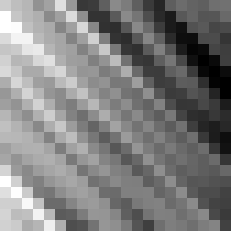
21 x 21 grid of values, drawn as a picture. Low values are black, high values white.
The grain runs diagonally down to the right. The top left is the ninth with the highest average. The field climbs toward the left. On average the colour sits 50% of the way up the scale. The top middle is the roughest part.
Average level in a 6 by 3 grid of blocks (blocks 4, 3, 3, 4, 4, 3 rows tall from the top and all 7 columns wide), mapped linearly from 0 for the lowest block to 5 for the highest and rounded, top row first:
5 2 1
5 2 0
4 3 0
4 3 1
4 3 2
4 2 2
